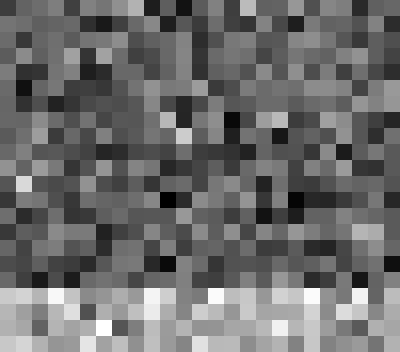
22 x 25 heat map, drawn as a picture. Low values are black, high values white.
Stripes: none. Seam: horizontal, 80% of the way down, the bottom part higher. Average level on the scale: 40%.
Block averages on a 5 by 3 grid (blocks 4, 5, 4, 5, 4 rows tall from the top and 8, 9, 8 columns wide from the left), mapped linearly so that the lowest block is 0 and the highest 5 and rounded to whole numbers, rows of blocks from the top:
1 1 1 | 0 1 1 | 1 0 0 | 0 0 1 | 5 5 5
